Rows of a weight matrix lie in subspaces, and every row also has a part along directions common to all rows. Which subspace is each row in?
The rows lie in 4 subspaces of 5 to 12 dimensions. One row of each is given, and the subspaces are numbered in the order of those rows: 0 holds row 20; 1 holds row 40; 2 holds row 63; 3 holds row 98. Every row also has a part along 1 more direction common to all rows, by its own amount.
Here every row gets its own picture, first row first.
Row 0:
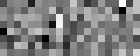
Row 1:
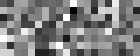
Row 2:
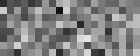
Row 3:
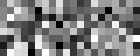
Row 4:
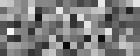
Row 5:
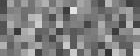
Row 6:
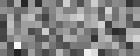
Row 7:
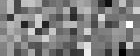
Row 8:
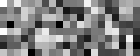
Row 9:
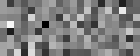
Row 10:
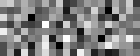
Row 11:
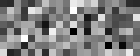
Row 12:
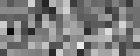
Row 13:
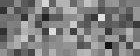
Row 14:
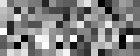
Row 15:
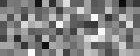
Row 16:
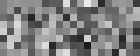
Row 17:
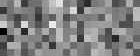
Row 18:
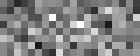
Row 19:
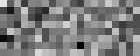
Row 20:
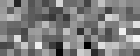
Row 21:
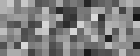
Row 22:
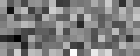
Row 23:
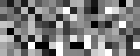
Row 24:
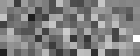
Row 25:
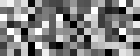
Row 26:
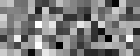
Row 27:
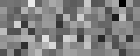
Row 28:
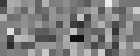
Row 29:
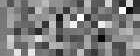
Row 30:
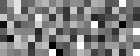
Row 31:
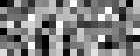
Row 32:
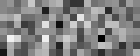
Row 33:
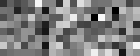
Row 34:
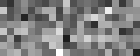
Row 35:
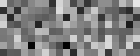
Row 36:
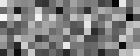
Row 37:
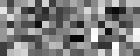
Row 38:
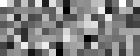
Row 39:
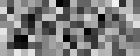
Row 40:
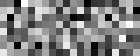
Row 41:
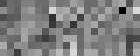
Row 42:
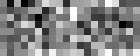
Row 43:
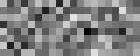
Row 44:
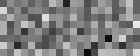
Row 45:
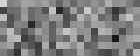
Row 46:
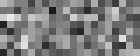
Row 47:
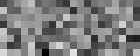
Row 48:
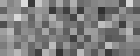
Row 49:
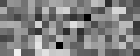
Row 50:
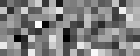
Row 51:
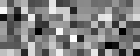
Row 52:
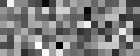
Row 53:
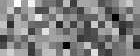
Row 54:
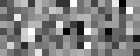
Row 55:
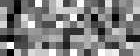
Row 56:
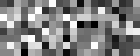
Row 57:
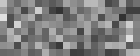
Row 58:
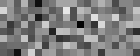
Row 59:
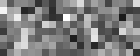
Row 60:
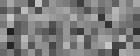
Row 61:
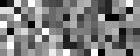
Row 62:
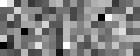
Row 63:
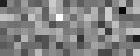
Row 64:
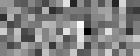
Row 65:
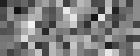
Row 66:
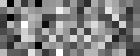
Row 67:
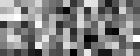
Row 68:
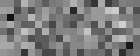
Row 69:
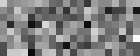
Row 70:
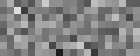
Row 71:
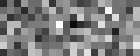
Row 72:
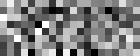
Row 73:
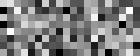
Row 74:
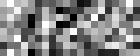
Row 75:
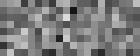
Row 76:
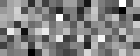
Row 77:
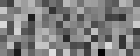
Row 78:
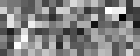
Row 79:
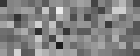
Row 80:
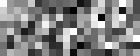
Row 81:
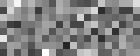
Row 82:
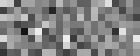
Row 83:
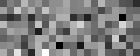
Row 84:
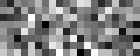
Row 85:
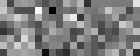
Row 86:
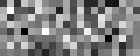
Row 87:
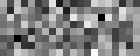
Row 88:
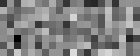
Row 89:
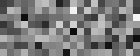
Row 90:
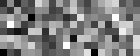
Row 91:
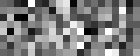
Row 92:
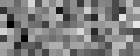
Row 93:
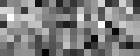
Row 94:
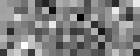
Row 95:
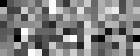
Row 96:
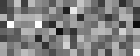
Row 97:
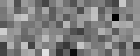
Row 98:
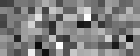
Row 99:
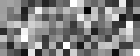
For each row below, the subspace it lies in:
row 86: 1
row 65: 1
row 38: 0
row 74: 1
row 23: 0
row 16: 0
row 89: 1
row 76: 2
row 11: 1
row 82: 0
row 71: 0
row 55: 1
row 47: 1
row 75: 1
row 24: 0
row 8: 0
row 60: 3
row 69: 3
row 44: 1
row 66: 1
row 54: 2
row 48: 2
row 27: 2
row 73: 0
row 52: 3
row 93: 1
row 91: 2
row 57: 3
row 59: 3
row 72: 1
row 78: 3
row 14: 0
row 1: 1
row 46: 3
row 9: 2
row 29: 2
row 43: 1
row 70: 0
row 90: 0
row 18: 0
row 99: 3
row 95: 2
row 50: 1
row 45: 3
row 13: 1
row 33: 1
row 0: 2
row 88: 1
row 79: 3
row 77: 0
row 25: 2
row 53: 0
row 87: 1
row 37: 3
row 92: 3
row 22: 1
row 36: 3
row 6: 1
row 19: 1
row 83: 3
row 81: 0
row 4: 0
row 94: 3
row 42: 1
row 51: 0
